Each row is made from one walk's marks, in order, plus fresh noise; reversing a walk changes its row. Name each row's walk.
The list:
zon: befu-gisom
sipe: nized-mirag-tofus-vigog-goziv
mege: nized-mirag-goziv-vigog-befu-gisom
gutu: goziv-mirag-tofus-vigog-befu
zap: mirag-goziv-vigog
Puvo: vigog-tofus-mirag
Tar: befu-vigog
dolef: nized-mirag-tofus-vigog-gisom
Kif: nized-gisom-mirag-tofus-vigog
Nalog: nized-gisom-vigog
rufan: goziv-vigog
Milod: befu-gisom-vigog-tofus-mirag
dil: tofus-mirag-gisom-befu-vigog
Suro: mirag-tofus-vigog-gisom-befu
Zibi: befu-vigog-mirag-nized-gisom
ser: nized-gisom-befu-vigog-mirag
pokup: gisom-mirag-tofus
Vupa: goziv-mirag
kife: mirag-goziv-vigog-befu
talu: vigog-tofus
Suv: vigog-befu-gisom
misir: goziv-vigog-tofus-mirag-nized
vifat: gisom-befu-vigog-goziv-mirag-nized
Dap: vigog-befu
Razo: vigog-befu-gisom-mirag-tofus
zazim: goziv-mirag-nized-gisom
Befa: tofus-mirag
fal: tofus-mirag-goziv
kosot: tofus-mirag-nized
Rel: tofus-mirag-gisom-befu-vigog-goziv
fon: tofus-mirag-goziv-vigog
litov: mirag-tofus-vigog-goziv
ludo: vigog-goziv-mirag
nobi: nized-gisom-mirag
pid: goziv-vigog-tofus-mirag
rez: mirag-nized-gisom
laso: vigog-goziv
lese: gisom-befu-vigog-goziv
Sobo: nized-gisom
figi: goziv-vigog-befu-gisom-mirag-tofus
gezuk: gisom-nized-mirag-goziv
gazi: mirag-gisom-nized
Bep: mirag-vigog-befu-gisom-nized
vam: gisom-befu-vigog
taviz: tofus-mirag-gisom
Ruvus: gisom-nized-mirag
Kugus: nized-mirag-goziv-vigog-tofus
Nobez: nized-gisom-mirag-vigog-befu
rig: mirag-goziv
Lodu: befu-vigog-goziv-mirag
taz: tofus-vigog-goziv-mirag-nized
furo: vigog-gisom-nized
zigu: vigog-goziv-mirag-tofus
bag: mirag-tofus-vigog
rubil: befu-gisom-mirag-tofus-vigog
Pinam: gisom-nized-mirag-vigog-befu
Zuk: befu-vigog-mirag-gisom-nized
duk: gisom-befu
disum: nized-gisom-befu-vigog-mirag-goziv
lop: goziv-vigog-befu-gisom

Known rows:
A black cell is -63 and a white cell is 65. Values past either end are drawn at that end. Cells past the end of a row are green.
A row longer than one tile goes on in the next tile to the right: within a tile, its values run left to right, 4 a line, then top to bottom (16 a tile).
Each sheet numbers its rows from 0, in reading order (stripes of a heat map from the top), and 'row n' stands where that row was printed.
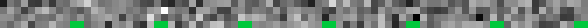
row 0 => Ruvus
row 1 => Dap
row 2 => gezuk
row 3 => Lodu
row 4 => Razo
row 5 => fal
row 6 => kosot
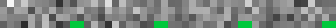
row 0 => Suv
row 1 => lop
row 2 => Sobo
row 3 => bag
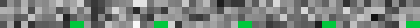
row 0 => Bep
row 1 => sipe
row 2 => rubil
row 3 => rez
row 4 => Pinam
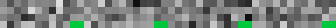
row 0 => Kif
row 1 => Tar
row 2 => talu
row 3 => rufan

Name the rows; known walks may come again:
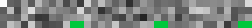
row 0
gutu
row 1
fon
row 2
dolef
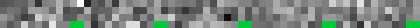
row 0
nobi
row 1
lese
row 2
Rel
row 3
Sobo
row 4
lop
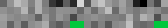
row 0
Zibi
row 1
zon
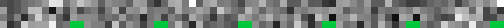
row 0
disum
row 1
figi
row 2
zazim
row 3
talu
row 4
zigu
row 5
ser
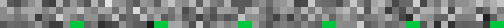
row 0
Suro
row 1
rez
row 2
rufan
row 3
bag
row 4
Zuk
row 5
Bep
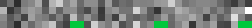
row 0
litov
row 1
pid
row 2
Dap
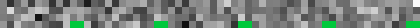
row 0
Pinam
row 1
gezuk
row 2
rig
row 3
ludo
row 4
mege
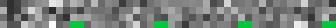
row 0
sipe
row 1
Puvo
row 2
zap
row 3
laso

